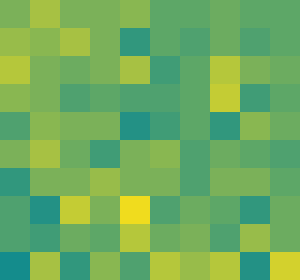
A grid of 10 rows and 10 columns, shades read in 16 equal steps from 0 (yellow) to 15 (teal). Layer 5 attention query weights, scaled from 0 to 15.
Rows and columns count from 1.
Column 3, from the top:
8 5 9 11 8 9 8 3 9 13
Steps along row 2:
up down up up down up down up down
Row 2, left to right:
6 7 5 8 13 10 11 9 11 10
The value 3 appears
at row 4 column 8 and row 8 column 3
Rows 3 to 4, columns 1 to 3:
4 8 9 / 7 8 11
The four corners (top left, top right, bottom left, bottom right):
8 10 15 2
